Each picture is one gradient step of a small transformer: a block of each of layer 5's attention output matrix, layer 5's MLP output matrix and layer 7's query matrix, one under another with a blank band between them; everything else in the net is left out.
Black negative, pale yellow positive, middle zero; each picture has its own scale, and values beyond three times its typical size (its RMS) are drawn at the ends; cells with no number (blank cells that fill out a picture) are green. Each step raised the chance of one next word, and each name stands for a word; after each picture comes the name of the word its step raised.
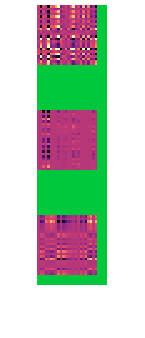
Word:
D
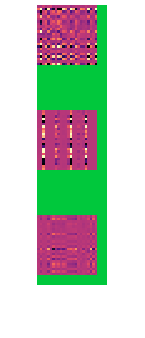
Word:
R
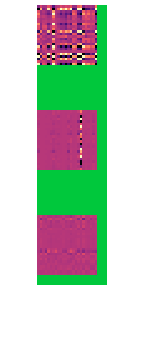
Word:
R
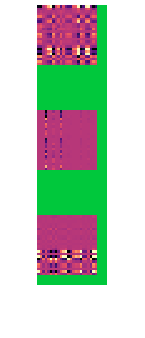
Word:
D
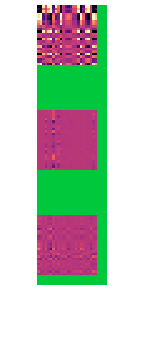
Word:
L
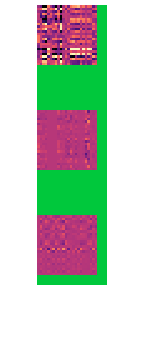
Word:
D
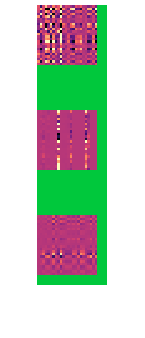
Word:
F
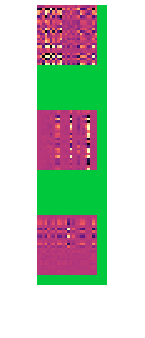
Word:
R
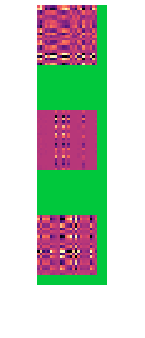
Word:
R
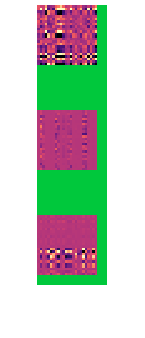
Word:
R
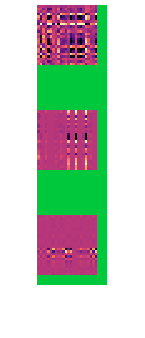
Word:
F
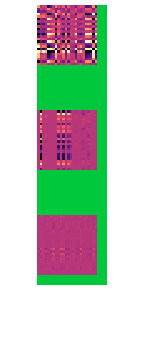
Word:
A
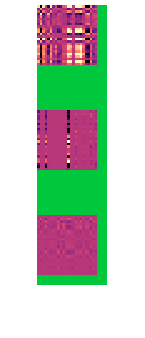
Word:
L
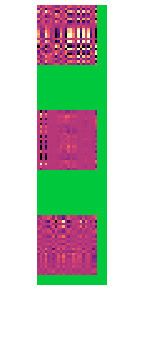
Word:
A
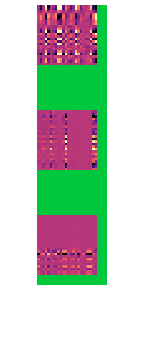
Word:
L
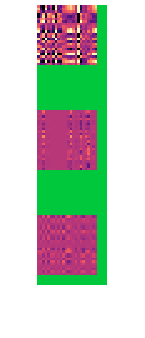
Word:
L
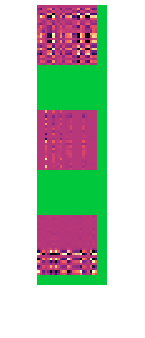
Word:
F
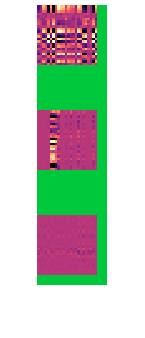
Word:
L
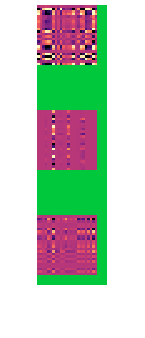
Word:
R
